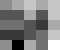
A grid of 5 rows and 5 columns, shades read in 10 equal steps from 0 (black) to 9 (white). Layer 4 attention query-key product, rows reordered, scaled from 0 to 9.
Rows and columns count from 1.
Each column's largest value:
5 6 7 6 9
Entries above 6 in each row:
2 1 0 1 1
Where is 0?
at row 5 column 2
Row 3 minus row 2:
1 1 -3 -1 -1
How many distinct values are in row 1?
3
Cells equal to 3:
5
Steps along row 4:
same up up up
